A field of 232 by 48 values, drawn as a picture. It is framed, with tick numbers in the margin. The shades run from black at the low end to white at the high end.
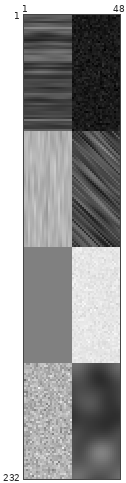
The table splits into 4 rows of 2 panels. Panel 1,1: low, streaked across. Panel 1,2: very low, fine-grained, faint in contrast. Panel 2,1: high, streaked downward, faint in contrast. Panel 2,2: low, slanting down to the right. Panel 3,1: middling, flat. Panel 3,2: very high, fine-grained, faint in contrast. Panel 4,1: high, fine-grained. Panel 4,2: low, smooth.
